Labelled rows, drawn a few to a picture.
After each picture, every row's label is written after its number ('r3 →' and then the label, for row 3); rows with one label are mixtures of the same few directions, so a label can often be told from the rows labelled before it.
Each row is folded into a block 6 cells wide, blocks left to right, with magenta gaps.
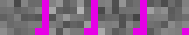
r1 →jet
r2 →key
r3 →jet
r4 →jet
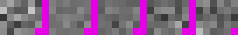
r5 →key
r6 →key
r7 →key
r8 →key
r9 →jet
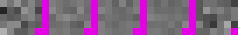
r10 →jet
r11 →key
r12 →jet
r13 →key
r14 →key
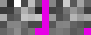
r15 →jet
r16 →jet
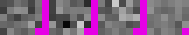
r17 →key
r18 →key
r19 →jet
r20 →key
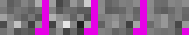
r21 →key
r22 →key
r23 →key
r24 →key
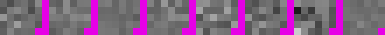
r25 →key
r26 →jet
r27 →jet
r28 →jet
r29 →key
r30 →key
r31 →jet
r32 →key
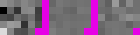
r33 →jet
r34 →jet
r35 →jet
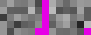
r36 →key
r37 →key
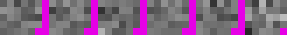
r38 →jet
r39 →jet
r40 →jet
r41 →jet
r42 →jet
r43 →jet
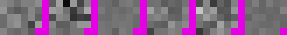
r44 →key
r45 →jet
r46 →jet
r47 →jet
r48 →jet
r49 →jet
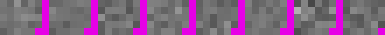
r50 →jet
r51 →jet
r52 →key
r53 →key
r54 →key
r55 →key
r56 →jet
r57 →key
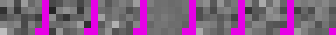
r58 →jet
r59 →key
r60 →key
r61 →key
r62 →jet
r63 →jet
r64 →jet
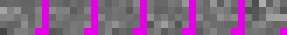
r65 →jet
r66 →jet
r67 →key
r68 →key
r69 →jet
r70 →jet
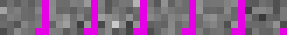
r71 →jet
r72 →key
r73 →key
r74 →jet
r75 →key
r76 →key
